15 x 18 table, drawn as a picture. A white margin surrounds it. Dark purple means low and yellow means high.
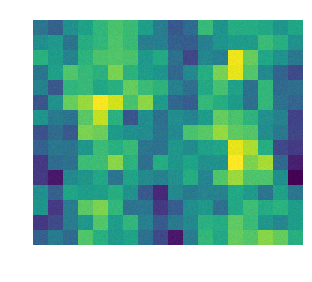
Odd rows or columns: none. Slope: none. Average level on the scale: 50%. Stripes: upright, repeating 2 times.
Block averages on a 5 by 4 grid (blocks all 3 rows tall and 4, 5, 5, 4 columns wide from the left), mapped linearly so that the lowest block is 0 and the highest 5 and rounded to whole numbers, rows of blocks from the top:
2 4 1 3 / 3 5 3 1 / 1 2 4 1 / 0 2 3 2 / 0 2 2 4
